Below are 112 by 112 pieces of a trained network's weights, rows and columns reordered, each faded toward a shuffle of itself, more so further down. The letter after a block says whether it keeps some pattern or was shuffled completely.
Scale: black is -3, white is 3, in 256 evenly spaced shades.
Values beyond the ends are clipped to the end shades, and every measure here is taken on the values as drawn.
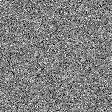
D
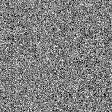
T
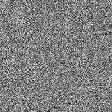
T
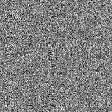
T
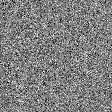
D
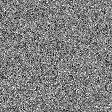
D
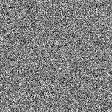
T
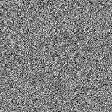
T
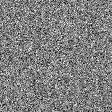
D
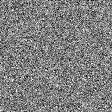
T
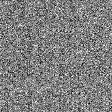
T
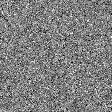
D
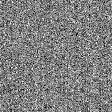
T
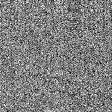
T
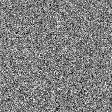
T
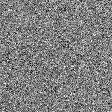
T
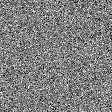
D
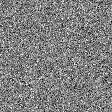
D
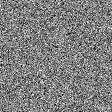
D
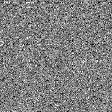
T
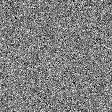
D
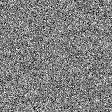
D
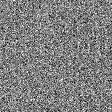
T
